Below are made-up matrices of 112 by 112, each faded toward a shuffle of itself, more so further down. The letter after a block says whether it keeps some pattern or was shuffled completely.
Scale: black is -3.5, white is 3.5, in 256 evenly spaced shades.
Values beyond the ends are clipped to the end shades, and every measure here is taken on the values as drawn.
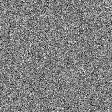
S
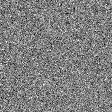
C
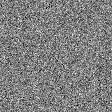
C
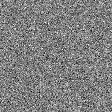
S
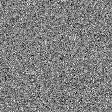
S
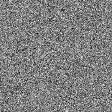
S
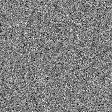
S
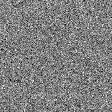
S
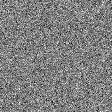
S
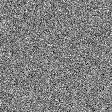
S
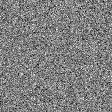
S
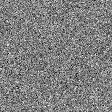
C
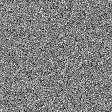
S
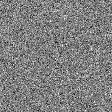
S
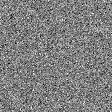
C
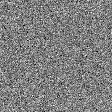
S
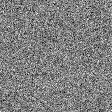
C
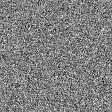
S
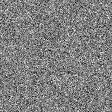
C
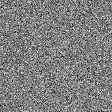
C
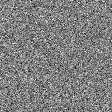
C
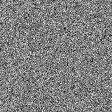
S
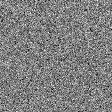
S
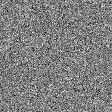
S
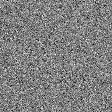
C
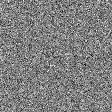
C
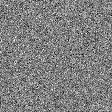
S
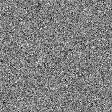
S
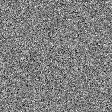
C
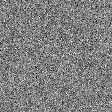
S
